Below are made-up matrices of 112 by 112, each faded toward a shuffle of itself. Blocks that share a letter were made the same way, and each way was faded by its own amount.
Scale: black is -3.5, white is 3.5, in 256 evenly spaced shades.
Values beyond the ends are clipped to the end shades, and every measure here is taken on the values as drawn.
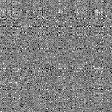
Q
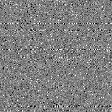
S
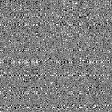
Q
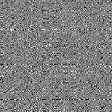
Q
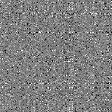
S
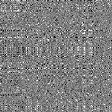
Q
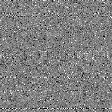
S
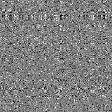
S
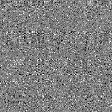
S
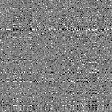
Q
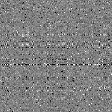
Q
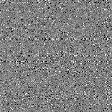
S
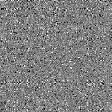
S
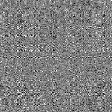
Q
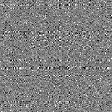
Q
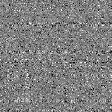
S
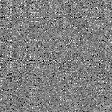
S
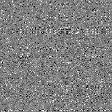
S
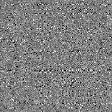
S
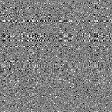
Q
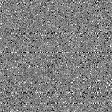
S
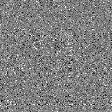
S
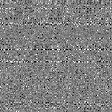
Q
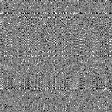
Q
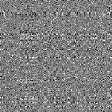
Q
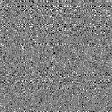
Q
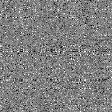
S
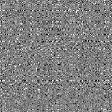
Q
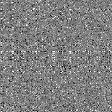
S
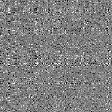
Q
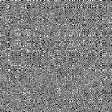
Q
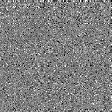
S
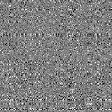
Q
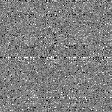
S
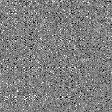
S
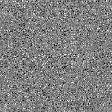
S
